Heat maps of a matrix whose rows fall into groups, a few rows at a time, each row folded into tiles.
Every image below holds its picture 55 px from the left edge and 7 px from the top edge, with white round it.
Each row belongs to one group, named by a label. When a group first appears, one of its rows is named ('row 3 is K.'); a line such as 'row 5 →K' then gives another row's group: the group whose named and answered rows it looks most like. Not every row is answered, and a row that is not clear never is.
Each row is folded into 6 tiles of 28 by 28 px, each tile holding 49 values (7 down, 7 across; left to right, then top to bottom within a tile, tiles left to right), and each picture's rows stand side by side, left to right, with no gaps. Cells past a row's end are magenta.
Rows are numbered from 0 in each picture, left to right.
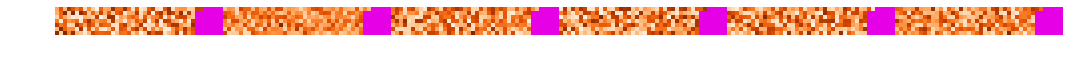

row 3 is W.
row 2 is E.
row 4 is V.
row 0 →W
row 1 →V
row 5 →E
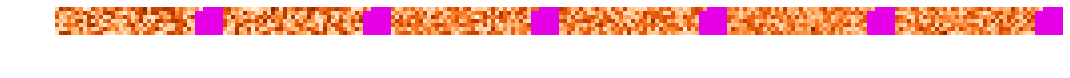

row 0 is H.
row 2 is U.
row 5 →V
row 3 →E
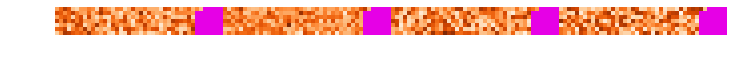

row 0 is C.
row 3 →U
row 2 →E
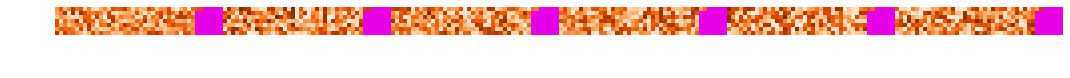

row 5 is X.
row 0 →W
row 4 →E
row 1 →W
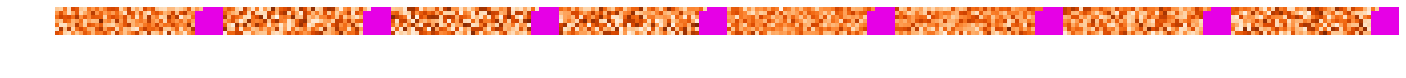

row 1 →H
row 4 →C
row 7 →H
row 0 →V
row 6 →E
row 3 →X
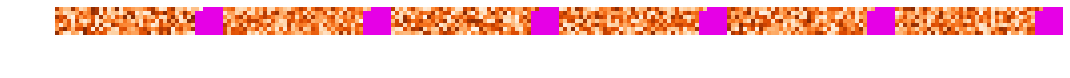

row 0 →V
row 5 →U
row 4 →H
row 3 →V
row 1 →X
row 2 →X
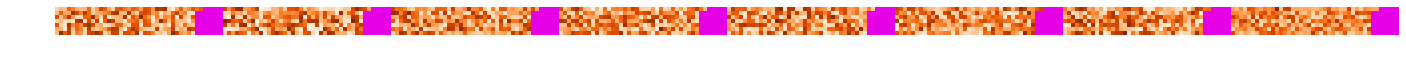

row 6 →U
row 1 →U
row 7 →V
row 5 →W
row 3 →U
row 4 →H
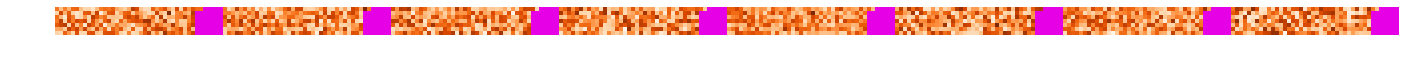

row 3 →C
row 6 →C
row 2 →U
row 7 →E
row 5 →W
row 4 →C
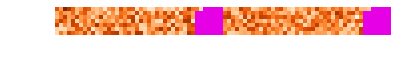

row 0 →U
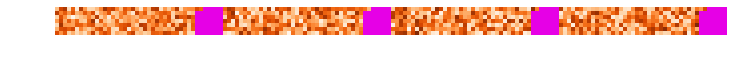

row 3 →X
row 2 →C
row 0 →W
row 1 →E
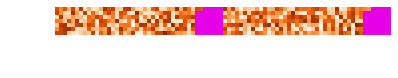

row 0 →W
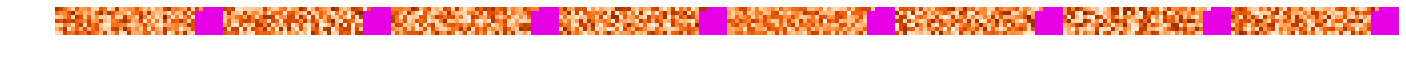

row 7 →C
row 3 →W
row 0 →C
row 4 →U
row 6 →H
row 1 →X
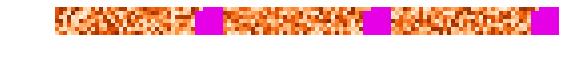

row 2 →U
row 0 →E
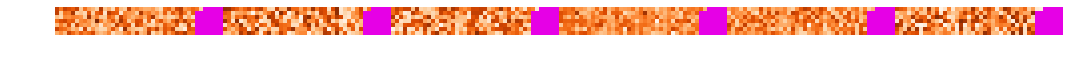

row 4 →X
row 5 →X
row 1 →E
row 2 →H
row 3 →C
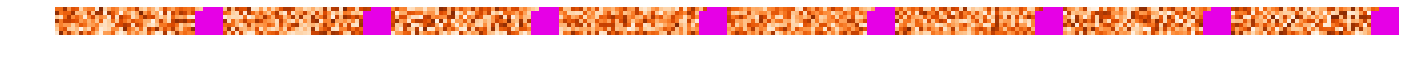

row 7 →W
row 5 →W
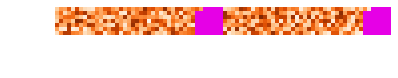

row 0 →H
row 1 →V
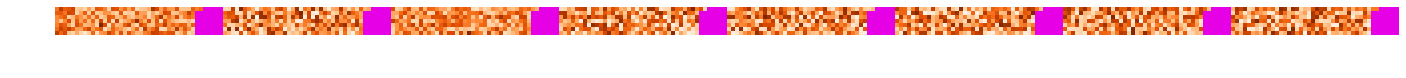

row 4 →V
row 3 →V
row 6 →E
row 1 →V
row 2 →U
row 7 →H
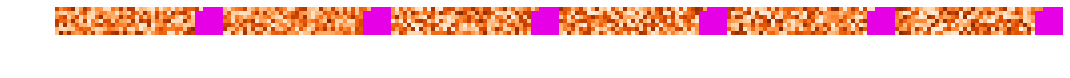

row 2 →X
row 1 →X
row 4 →H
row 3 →E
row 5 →H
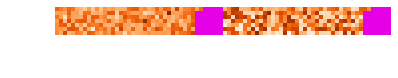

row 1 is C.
